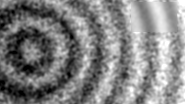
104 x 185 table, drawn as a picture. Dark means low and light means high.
There is an overall slope up to the right. Concentric rings centre on the middle left. An odd patch, calmer than its surroundings, sits in the top right. The top right is the calmest part.
